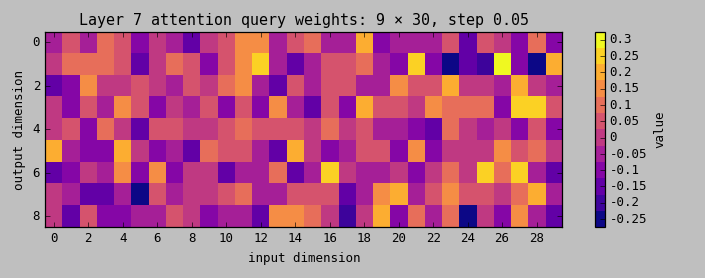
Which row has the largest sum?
3
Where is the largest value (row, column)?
1 26
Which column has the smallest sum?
5
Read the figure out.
Title: Layer 7 attention query weights: 9 × 30, step 0.05
x-axis: input dimension, ticks 0 2 4 6 8 10 12 14 16 18 20 22 24 26 28
y-axis: output dimension, ticks 0 2 4 6 8 (0 at the top)
Colour bar: value, ticks -0.25 -0.2 -0.15 -0.1 -0.05 0 0.05 0.1 0.15 0.2 0.25 0.3
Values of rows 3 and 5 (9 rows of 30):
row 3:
0 -0.1 0.05 -0.05 0.15 0.05 -0.1 0 -0.05 0.05 -0.1 0.05 -0.1 0.15 -0.05 -0.15 0.05 -0.1 0.2 0.05 0.05 0 0.15 0.1 0.1 0.1 -0.1 0.25 0.25 0.05
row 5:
0.2 -0.05 -0.1 -0.1 0.2 0 -0.1 -0.05 -0.15 0.1 0.05 0.05 -0.05 -0.15 0.2 0 -0.1 -0.05 0.05 0.05 -0.1 0.15 -0.1 0 0 0 0.15 0.05 0.1 0
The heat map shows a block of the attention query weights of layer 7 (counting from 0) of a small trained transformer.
